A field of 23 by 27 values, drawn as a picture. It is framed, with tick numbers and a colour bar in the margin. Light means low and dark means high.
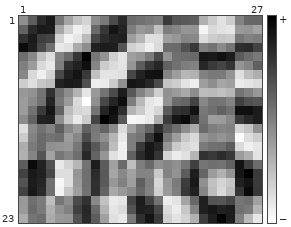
On average the colour sits 50% of the way up the scale. Rings spread out from the bottom right. No single row or column stands out from its neighbours. The field is checkered. There is no overall slope. The ninth with the highest average is the bottom right.
